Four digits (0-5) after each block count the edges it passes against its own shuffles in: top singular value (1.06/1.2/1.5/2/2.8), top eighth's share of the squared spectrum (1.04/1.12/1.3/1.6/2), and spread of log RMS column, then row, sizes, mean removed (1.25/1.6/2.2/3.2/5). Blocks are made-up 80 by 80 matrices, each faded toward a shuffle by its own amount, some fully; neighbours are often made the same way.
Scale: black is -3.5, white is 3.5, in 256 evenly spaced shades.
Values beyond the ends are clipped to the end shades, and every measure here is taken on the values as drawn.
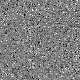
3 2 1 0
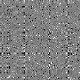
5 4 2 2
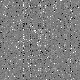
4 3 1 1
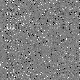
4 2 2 1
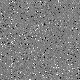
2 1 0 0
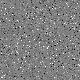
2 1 0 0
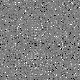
3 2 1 1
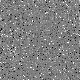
3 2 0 0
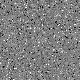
0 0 0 0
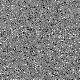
1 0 0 1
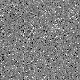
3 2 1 0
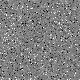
0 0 0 0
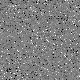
0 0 0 0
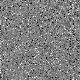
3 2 1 0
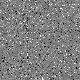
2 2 1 0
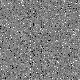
2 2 1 0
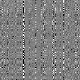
4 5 4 1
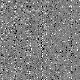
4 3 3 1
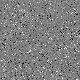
0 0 0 0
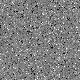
1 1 0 0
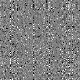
4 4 3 1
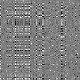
5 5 4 3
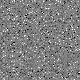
3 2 1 0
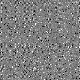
4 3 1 1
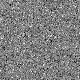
0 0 0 0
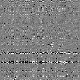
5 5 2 3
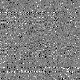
4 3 1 3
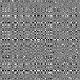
5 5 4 4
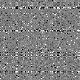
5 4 2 3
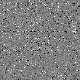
3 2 0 1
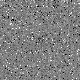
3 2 0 1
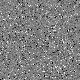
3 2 0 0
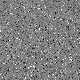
2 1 0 0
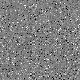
3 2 0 1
